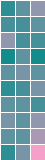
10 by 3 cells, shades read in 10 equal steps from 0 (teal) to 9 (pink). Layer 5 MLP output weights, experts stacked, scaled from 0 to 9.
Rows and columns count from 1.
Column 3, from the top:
5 3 2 0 3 4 2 5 6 9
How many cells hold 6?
1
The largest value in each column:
5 4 9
